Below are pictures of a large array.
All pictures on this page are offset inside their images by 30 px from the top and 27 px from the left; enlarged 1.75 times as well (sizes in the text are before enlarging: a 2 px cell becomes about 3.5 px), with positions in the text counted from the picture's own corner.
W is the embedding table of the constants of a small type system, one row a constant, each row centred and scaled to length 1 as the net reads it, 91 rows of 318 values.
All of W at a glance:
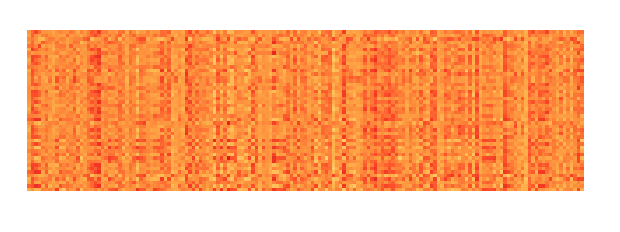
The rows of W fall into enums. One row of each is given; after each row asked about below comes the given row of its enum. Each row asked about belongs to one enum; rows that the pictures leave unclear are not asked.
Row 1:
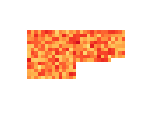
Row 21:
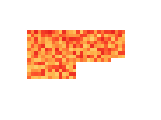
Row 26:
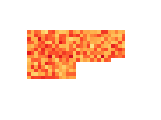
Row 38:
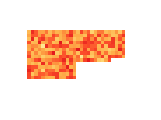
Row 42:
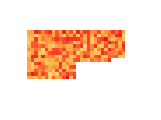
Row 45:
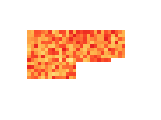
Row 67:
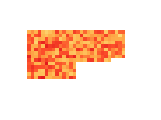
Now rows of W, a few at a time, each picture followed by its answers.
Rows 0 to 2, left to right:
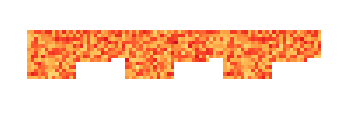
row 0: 42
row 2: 42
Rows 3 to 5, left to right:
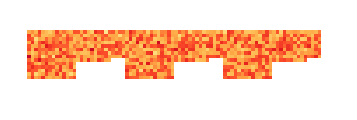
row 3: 67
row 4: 38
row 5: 38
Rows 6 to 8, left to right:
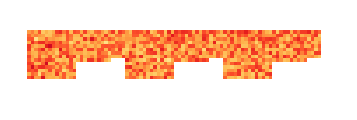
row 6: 67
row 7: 45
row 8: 21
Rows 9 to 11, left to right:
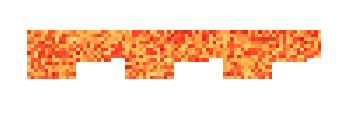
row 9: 26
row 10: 45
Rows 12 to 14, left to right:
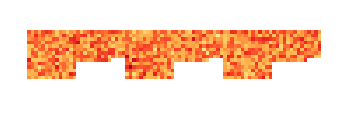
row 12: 1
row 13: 67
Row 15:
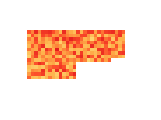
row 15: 21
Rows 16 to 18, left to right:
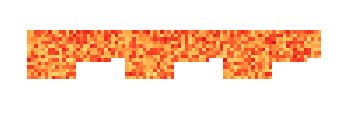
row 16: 45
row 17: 42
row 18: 1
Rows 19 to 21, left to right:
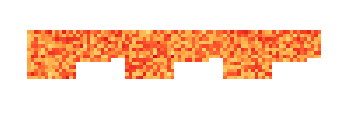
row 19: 42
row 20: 67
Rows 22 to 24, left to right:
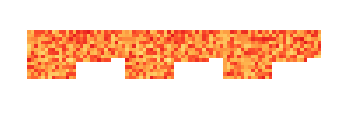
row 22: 45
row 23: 45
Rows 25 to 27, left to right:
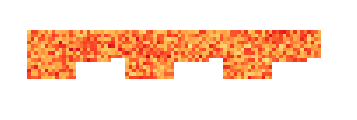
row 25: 38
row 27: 45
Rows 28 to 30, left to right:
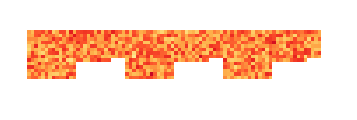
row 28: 45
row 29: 26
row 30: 1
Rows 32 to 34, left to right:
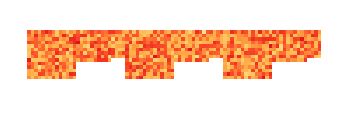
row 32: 1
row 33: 67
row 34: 42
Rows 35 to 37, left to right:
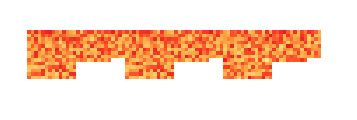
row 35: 21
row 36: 21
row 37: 45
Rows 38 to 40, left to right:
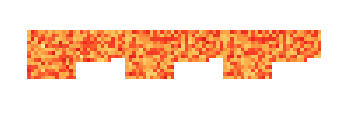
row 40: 42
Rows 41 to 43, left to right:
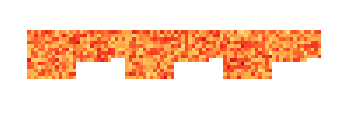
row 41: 1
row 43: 67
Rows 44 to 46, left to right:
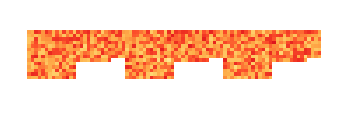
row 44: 42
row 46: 1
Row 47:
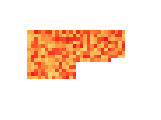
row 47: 42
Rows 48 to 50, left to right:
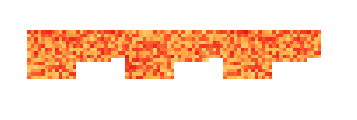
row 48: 21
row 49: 67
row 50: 21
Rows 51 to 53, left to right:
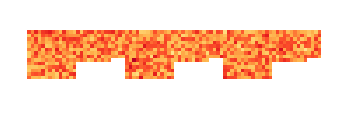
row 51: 21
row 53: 38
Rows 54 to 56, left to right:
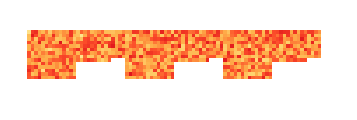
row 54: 38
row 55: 42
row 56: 45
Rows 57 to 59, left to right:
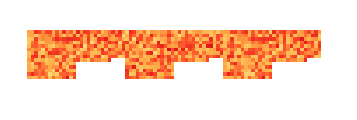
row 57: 42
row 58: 38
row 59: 42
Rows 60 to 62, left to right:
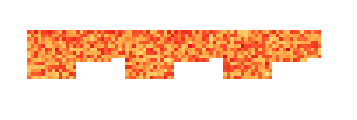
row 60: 21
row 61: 45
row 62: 67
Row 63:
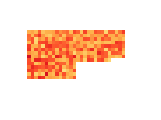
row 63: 67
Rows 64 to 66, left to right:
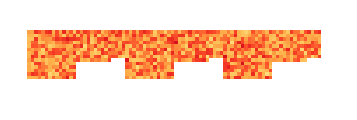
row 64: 42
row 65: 1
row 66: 67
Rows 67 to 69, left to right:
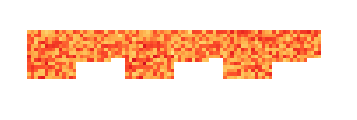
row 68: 67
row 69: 21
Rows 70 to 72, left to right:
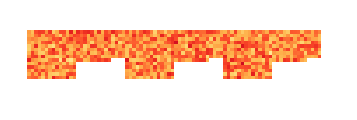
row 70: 45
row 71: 1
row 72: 67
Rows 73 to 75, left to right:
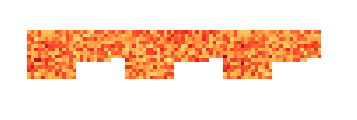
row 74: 45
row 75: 67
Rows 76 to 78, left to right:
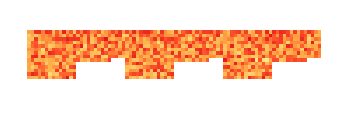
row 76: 42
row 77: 21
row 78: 45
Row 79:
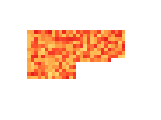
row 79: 42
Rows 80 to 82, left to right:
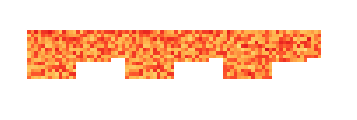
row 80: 21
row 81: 21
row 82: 38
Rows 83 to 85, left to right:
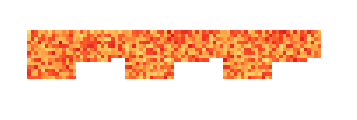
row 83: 38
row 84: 45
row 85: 45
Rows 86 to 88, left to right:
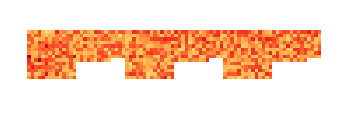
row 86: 67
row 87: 42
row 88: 21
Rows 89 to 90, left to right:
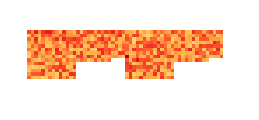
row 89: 21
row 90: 67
